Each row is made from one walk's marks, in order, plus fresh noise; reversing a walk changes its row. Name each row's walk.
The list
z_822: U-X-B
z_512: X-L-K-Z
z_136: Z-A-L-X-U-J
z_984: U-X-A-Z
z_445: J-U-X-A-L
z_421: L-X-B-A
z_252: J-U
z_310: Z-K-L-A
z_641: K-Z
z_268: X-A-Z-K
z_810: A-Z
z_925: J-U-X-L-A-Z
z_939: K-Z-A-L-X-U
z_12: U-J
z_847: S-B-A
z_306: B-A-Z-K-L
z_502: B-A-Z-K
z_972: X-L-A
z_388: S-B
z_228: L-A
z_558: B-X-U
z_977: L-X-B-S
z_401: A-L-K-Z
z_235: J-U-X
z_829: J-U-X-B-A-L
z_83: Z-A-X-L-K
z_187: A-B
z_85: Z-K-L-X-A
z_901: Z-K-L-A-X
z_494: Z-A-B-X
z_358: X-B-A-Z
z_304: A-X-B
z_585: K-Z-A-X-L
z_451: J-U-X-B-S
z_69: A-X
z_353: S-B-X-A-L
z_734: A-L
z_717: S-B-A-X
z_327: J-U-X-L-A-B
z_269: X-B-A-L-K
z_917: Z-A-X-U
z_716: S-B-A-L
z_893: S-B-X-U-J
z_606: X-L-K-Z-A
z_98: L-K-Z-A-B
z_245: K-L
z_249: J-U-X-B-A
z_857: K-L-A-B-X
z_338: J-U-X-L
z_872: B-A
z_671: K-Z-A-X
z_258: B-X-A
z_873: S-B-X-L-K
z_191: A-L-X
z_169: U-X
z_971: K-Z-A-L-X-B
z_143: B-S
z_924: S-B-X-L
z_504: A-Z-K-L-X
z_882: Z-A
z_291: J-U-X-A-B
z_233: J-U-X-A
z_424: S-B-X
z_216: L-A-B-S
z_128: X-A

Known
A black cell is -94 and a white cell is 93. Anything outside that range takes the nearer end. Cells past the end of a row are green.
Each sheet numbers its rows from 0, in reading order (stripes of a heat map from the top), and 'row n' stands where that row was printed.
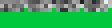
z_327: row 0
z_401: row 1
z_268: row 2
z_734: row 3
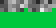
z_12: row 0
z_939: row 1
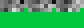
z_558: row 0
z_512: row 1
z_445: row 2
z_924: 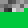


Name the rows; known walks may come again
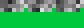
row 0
z_306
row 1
z_924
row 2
z_252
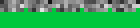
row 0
z_136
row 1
z_558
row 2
z_187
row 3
z_401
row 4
z_268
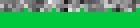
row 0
z_421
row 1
z_734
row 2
z_504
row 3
z_606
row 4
z_822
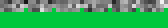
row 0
z_512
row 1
z_235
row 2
z_925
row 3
z_291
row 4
z_12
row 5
z_310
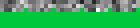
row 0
z_829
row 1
z_358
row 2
z_641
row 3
z_338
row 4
z_893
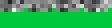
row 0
z_939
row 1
z_327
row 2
z_502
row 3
z_445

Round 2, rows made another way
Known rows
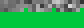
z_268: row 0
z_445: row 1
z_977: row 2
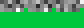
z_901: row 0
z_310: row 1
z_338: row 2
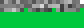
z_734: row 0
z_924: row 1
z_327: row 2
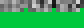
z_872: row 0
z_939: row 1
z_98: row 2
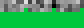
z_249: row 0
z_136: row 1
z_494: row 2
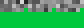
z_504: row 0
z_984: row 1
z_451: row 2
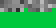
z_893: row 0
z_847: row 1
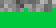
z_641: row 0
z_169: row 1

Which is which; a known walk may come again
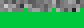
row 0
z_512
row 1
z_69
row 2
z_893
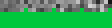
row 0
z_268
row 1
z_258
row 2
z_494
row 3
z_971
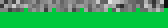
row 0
z_873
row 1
z_810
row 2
z_388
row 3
z_249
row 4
z_216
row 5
z_939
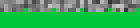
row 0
z_882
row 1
z_717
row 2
z_822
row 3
z_191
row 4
z_585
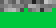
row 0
z_734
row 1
z_83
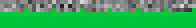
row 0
z_245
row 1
z_445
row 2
z_291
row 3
z_358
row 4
z_641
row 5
z_228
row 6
z_924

